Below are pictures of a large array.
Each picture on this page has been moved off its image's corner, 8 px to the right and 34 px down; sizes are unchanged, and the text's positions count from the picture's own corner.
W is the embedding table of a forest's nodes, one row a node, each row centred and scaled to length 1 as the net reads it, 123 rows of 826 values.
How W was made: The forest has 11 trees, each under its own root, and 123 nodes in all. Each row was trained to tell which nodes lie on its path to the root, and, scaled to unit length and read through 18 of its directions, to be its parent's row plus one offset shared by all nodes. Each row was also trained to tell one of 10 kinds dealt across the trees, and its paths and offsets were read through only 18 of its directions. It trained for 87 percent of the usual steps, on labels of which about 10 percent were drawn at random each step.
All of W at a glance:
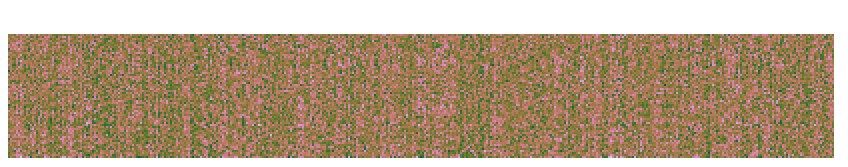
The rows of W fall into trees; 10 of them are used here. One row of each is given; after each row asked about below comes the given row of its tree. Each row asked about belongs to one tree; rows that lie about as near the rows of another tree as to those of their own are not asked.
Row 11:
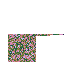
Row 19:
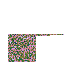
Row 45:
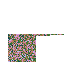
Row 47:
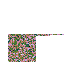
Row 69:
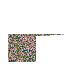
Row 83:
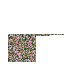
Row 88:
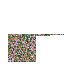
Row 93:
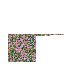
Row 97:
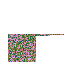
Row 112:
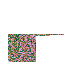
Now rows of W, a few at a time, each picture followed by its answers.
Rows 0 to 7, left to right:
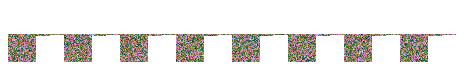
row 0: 112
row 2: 97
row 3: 83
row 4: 93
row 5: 11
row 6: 97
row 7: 69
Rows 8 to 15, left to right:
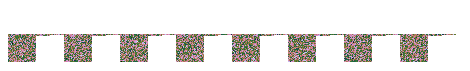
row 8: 47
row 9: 45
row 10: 47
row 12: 47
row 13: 45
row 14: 45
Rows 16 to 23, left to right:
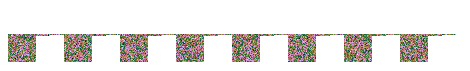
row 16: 97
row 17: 19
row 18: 83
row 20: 97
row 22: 93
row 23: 19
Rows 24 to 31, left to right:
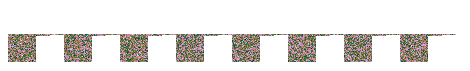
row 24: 47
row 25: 93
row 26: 11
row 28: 11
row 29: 83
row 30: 19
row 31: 47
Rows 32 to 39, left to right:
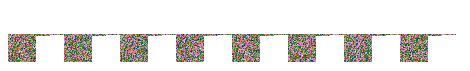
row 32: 47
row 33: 19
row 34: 47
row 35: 97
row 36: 93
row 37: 112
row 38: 69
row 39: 83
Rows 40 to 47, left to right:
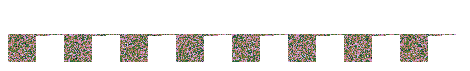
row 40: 47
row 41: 11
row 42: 83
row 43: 47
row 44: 69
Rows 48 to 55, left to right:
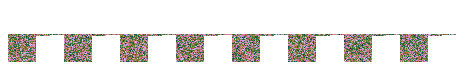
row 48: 97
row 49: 83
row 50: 88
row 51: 11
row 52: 97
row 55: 11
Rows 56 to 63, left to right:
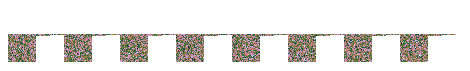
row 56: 19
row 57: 69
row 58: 11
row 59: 11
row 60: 97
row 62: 11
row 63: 97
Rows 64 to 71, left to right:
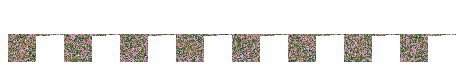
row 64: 47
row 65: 45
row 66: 93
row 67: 93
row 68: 19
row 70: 83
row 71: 88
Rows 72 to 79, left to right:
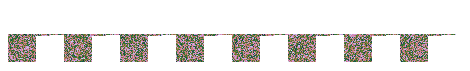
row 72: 93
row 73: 88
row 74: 93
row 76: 93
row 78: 45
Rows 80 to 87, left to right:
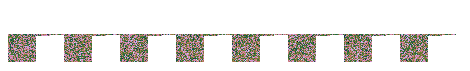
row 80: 93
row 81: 83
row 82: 97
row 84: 47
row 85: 11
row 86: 93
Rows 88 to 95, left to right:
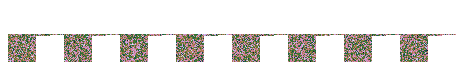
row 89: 88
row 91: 11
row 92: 45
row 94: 19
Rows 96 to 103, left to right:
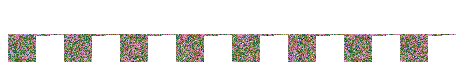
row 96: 11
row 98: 97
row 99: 45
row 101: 19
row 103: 11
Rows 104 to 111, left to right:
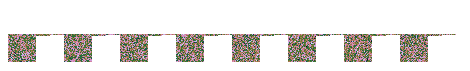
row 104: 97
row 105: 112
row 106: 83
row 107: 45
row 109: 19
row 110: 93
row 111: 47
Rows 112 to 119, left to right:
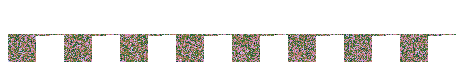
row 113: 47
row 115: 93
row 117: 19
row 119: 83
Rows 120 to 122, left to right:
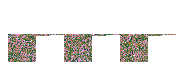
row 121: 45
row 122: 97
